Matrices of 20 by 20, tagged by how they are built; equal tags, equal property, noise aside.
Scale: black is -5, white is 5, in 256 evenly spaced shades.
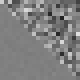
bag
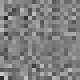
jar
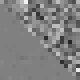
bag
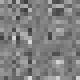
jar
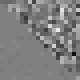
bag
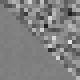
bag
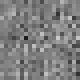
jar
